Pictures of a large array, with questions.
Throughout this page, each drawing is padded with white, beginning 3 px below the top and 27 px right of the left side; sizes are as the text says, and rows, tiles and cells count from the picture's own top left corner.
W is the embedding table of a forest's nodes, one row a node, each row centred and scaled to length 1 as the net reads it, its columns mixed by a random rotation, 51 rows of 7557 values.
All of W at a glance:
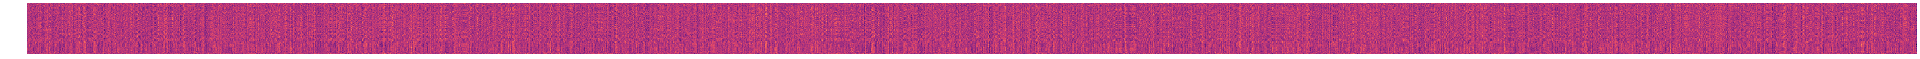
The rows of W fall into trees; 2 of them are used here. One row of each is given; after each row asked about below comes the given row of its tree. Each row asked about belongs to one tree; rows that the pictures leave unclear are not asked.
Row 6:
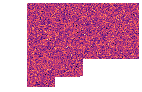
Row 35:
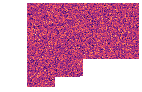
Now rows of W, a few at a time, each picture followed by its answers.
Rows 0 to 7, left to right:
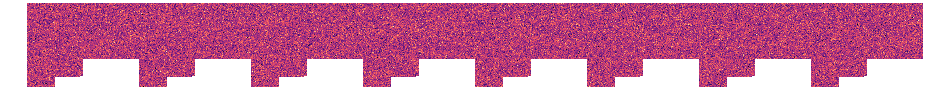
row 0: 6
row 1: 35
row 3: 35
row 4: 6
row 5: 6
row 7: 6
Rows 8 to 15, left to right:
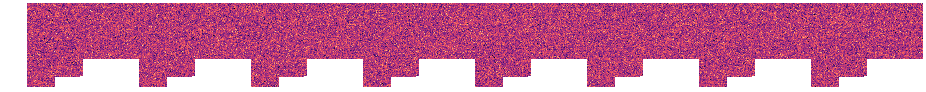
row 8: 35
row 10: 6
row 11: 6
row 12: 35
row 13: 6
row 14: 35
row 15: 35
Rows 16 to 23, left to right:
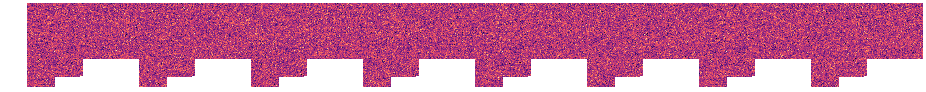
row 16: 35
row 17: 6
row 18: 35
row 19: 35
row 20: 35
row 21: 6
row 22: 35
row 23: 6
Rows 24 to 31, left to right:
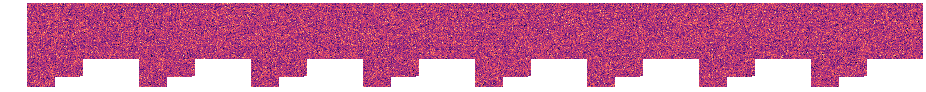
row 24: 35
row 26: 35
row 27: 35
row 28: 6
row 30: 35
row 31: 35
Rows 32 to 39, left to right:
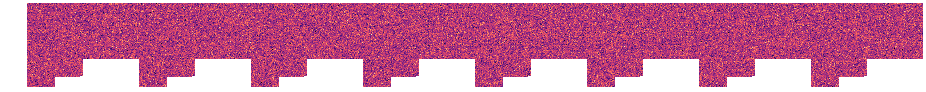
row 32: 6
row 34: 6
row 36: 35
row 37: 35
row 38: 6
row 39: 6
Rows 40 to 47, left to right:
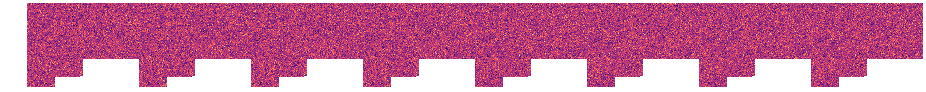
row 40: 6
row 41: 6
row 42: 6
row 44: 6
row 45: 6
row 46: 6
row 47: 6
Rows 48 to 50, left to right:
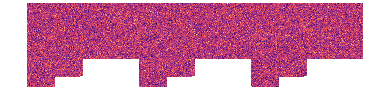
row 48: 6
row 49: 6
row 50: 35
